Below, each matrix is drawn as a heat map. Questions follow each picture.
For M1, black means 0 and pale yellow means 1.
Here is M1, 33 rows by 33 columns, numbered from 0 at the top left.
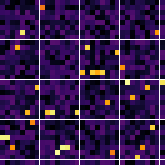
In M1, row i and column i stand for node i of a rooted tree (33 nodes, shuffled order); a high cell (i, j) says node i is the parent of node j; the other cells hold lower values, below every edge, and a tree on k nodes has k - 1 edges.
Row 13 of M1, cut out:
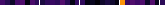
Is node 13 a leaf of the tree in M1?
no
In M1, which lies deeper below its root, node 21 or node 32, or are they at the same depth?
the same depth
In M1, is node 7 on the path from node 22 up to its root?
no
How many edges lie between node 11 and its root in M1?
4
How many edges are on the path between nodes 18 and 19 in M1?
2
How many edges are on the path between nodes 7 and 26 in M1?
9
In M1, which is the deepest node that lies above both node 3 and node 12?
9
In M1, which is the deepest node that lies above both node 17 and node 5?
22
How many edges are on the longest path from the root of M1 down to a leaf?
14
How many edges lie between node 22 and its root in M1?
4
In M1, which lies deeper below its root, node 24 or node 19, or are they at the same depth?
node 24
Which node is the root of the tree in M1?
14
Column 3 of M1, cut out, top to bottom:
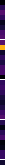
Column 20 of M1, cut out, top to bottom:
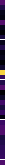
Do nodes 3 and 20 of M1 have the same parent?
no
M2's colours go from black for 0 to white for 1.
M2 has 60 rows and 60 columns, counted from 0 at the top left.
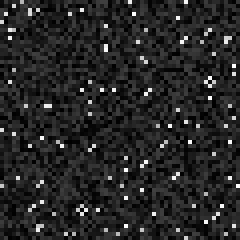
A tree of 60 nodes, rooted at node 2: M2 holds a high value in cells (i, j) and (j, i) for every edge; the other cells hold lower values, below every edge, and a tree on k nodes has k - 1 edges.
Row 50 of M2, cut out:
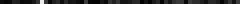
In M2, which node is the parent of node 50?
10
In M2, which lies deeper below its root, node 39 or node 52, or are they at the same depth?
node 39
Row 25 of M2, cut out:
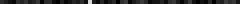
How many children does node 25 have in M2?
0
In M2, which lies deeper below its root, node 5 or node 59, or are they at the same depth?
node 5
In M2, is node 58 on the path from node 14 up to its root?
no
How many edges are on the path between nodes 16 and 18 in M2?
2
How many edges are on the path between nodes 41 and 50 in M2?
6
